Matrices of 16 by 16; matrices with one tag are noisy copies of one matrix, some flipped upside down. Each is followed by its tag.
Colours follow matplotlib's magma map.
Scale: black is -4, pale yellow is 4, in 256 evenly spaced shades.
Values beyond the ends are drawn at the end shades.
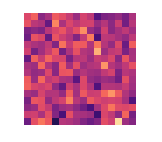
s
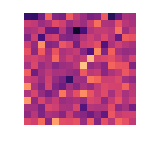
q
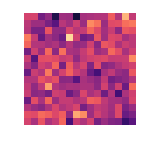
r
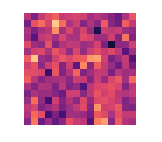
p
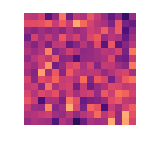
r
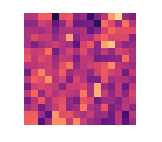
s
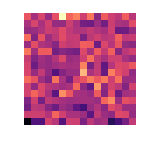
q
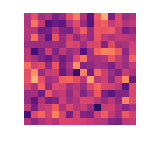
p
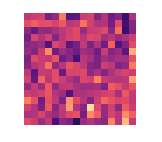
r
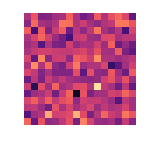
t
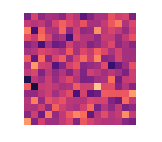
t
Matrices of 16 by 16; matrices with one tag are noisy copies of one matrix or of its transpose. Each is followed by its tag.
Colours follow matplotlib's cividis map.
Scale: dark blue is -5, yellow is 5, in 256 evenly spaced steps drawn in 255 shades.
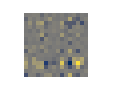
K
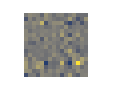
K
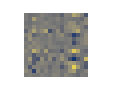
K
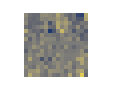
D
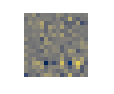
K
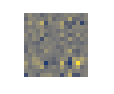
K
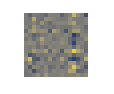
K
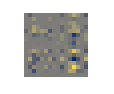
K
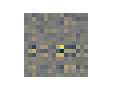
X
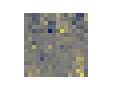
D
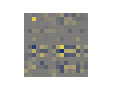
X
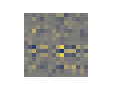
X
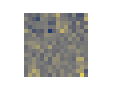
D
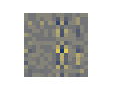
X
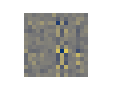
X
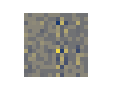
X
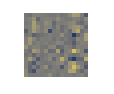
K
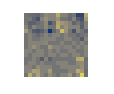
D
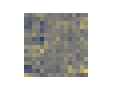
D
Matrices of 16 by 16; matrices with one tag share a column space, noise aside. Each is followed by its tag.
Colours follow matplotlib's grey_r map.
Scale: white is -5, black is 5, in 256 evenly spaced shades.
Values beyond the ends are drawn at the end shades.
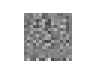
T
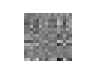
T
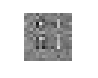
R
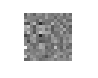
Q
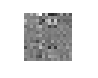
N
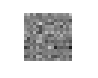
Q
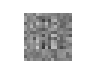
R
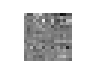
N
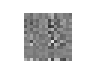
T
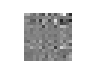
N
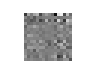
N
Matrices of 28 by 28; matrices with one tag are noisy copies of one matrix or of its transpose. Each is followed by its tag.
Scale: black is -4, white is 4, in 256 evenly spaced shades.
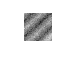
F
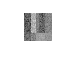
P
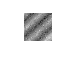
F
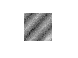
F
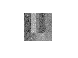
P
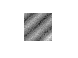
F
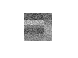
P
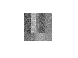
P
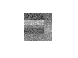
P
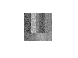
P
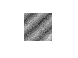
F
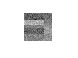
P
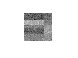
P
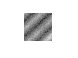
F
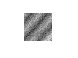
F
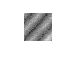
F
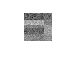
P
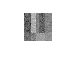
P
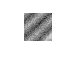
F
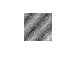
F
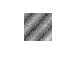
F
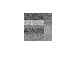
P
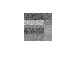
P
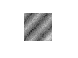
F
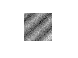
F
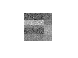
P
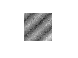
F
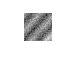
F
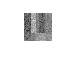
P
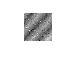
F
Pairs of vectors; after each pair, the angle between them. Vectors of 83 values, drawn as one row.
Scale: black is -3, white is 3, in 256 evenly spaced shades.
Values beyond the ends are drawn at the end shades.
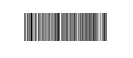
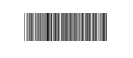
partly aligned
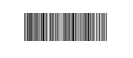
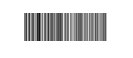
partly opposed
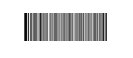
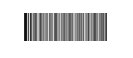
nearly parallel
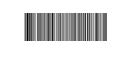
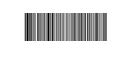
nearly parallel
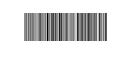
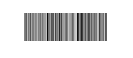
nearly parallel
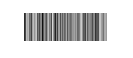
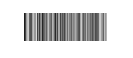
nearly parallel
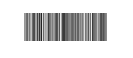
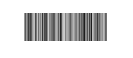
nearly opposite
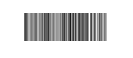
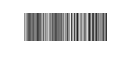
nearly opposite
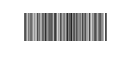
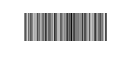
nearly parallel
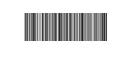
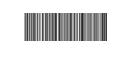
nearly parallel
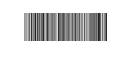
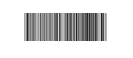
partly opposed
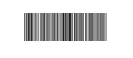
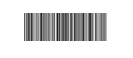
partly aligned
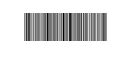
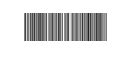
nearly opposite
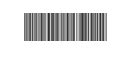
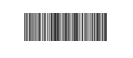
orthogonal
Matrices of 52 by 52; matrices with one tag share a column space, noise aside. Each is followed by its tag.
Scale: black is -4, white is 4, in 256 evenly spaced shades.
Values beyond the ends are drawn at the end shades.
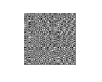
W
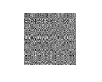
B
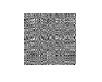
B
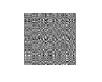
B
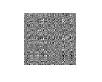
B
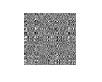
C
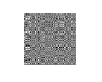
W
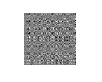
C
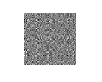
B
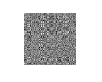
W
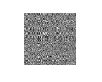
C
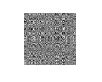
C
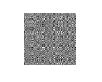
W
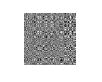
W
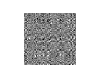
B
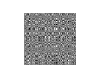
C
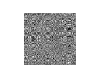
C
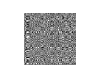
W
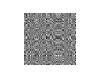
B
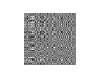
W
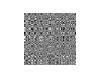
C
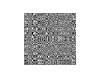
C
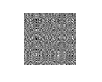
B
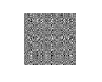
B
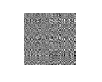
B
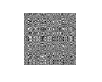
C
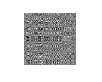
C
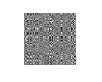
C
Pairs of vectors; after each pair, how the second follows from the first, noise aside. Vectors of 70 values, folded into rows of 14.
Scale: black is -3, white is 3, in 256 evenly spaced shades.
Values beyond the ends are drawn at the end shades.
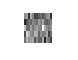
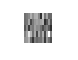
shuffled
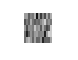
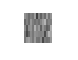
shrunk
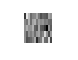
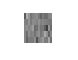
shrunk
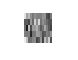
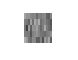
shrunk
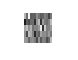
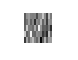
shuffled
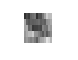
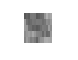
shrunk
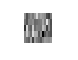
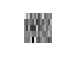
shuffled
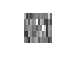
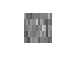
shrunk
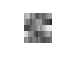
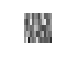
shuffled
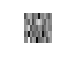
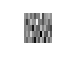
shuffled
